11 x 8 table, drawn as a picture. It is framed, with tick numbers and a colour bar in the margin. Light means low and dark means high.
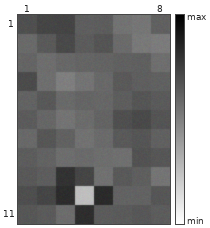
The texture is fine-grained noise. The bottom middle is the roughest part. There are no regular stripes. An odd patch, rougher than its surroundings, sits in the bottom middle. The centre is the smoothest part.
